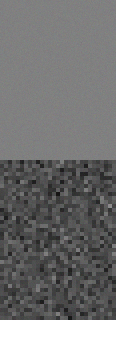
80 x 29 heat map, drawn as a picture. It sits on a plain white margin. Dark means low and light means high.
It is made of 2 by 1 panels. Panel 1,1: middling, flat. Panel 2,1: low, fine-grained.
